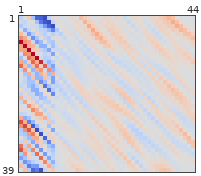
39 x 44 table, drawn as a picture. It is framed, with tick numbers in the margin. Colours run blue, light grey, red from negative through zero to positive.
A few values lie far out on both sides of the bulk. Streaks slant down to the right. The right part is calmer, past a seam about 20% of the way across. On average the colour sits 50% of the way up the scale.
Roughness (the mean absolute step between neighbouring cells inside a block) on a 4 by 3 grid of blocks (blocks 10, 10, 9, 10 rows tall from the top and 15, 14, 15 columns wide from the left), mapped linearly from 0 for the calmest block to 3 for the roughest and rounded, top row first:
2 0 0 / 3 0 0 / 2 0 0 / 3 0 0
